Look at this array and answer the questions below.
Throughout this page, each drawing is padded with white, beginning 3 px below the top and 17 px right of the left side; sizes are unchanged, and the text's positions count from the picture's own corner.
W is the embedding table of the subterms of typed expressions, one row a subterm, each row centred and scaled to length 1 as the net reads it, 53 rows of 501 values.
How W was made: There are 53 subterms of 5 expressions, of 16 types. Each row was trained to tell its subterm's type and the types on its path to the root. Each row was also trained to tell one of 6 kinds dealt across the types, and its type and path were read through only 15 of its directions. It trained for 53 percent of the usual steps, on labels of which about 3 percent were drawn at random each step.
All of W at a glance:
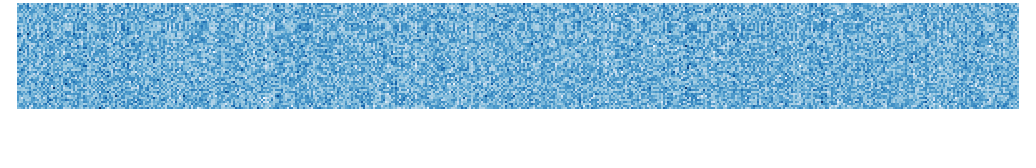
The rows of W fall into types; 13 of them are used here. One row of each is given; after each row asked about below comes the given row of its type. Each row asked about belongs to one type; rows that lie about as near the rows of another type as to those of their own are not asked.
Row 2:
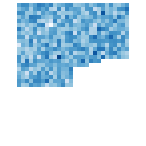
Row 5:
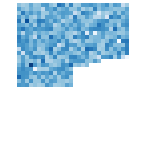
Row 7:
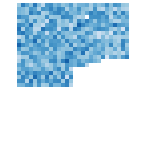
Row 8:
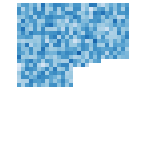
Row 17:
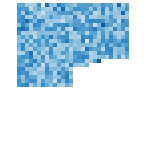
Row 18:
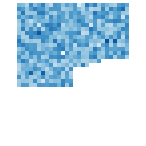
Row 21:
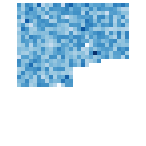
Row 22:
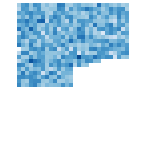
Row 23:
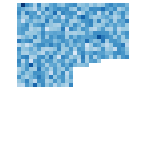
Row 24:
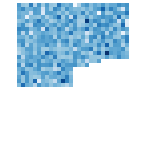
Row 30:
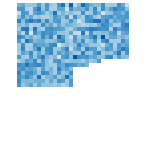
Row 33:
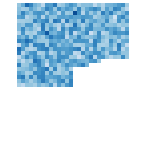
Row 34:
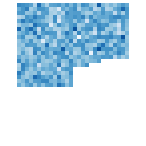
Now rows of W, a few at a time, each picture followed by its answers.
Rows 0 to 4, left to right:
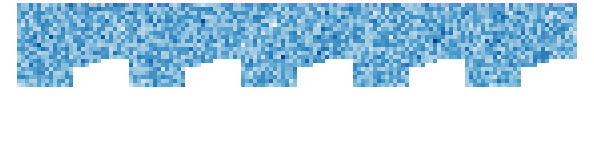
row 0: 30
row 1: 33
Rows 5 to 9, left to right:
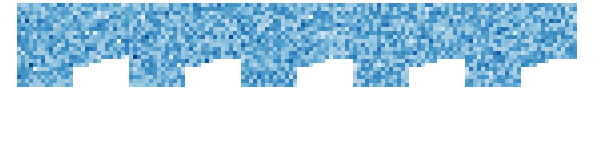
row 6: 30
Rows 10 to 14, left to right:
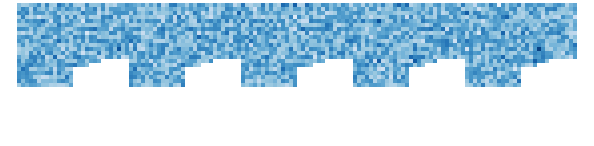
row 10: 2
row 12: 30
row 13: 2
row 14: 5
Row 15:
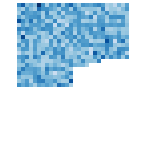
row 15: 21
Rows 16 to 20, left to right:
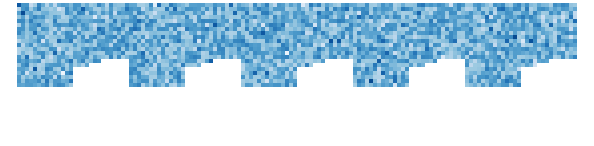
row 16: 17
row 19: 18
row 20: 33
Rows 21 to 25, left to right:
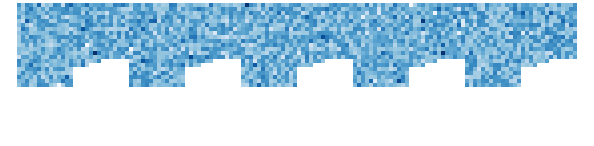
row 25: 17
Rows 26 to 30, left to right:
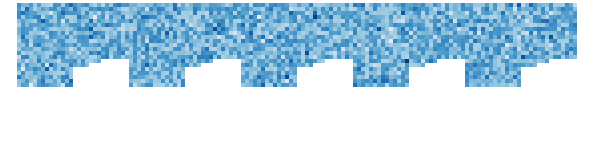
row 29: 17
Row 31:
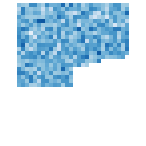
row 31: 33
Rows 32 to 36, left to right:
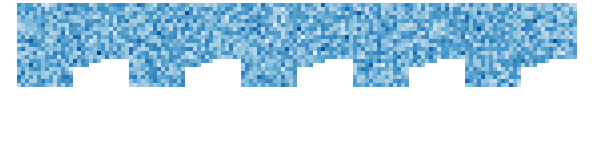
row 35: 2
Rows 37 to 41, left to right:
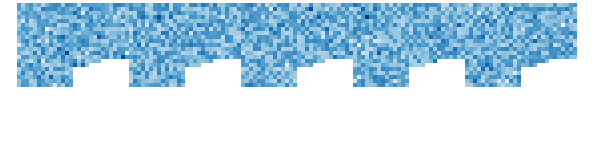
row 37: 21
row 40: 21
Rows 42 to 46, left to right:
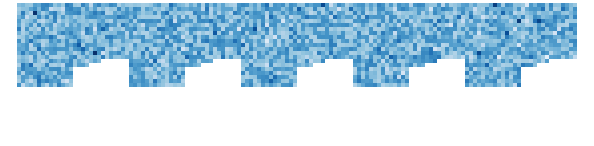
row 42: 7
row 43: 2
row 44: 21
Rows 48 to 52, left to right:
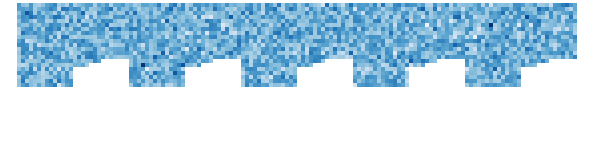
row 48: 18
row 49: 5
